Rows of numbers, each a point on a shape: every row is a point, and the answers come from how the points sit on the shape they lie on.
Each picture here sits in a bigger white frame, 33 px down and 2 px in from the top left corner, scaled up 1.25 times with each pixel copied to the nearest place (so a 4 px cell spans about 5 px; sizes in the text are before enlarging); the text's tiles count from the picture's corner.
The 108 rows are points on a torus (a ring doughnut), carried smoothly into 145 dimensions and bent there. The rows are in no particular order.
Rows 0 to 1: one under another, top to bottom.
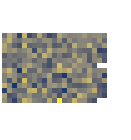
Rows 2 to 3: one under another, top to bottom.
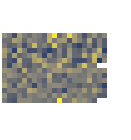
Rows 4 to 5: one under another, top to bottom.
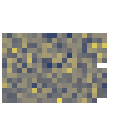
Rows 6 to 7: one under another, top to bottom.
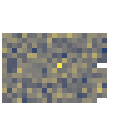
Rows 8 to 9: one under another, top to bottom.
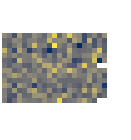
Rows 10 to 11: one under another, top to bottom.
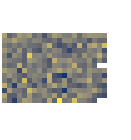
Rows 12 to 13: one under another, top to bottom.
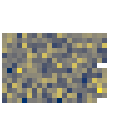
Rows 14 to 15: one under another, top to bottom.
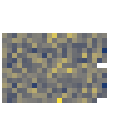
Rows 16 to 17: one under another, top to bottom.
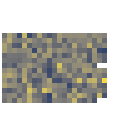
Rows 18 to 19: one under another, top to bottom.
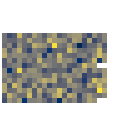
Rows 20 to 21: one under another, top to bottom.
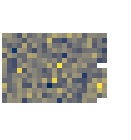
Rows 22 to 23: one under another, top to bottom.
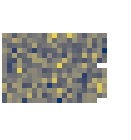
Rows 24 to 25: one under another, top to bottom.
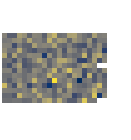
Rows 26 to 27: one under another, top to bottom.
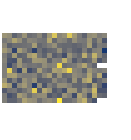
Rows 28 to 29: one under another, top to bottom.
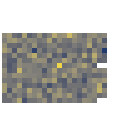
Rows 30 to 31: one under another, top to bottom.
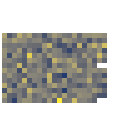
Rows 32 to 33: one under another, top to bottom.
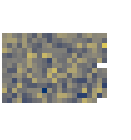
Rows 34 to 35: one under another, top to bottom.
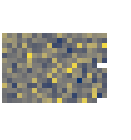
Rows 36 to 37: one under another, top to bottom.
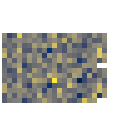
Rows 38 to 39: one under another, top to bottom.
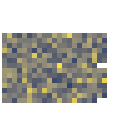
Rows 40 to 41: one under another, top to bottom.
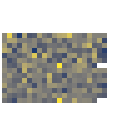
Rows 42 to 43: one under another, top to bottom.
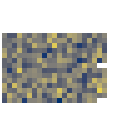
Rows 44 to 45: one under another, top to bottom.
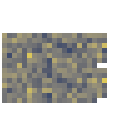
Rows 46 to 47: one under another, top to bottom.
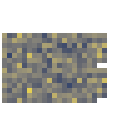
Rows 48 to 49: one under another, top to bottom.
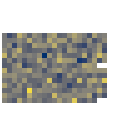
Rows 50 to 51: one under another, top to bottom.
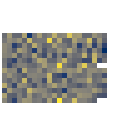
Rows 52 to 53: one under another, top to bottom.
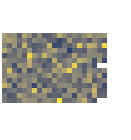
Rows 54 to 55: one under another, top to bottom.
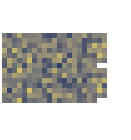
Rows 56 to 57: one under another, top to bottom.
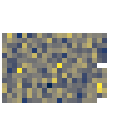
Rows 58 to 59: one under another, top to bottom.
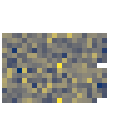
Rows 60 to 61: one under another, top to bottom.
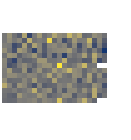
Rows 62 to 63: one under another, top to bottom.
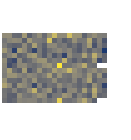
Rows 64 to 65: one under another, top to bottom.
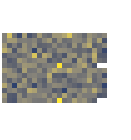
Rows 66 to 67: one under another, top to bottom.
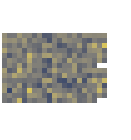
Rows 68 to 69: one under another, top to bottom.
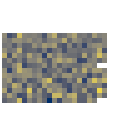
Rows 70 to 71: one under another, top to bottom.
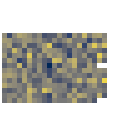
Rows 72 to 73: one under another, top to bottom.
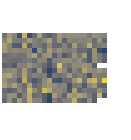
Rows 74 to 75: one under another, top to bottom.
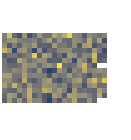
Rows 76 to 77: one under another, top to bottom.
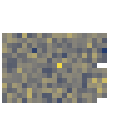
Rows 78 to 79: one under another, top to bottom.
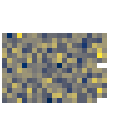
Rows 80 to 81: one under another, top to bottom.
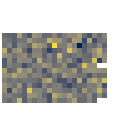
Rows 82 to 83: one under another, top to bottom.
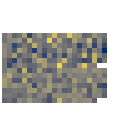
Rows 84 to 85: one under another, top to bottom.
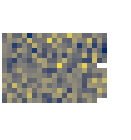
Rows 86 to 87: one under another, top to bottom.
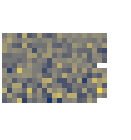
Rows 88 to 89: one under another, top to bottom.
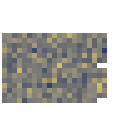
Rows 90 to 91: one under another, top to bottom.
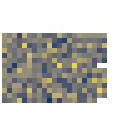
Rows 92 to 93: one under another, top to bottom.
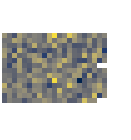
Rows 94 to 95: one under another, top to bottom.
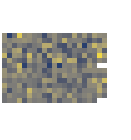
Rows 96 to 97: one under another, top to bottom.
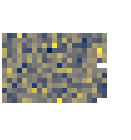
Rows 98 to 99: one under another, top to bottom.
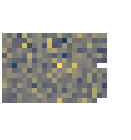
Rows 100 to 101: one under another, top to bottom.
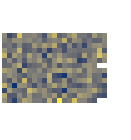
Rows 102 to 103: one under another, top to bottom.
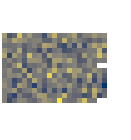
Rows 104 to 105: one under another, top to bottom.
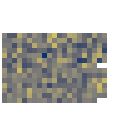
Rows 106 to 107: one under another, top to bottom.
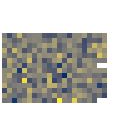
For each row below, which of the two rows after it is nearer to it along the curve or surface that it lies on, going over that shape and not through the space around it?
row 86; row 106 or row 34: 34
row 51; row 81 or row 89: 81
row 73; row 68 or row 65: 68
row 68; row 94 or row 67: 67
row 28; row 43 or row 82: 82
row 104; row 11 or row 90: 11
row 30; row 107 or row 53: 107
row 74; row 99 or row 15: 99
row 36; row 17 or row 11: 17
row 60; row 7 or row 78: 7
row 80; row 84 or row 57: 57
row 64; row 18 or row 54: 18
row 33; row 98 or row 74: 74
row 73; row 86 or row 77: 77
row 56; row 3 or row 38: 38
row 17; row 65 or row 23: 23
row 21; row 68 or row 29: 29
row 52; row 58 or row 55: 55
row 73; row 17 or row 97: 17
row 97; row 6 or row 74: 74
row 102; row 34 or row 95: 95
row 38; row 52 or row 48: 48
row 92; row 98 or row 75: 98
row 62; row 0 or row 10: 0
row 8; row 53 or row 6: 53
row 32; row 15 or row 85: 85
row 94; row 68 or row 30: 30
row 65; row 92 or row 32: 92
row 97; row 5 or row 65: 5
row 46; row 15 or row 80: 80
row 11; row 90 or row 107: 107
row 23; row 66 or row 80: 66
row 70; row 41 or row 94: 94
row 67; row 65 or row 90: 90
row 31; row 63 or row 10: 63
